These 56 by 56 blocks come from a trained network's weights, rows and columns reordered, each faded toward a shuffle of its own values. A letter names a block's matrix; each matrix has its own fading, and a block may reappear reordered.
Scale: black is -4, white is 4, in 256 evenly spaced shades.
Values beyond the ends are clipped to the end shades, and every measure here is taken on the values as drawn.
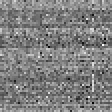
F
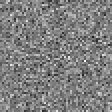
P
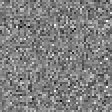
P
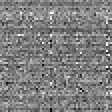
F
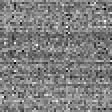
F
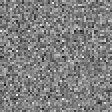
P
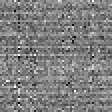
F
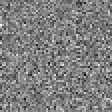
P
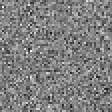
P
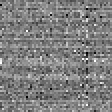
F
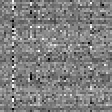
F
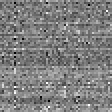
F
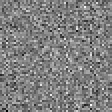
P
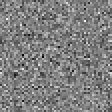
P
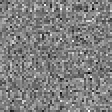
P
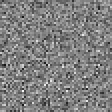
P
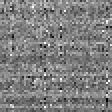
F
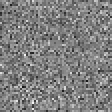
P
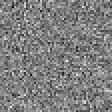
P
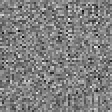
P
